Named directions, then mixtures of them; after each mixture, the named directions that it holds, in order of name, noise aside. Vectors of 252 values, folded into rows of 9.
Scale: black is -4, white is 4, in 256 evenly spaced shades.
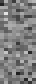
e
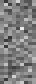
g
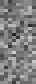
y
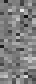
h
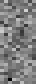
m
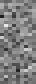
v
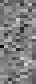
g, h, m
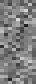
h, m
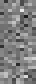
h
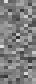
h, y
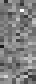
h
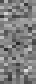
e, m, v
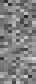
g, h, v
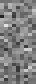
v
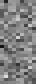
h, v, y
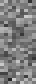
e, h, m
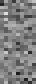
e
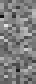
v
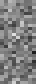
y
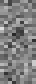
m, y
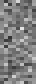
g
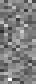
m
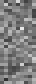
g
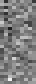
e, m, y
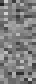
e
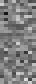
e
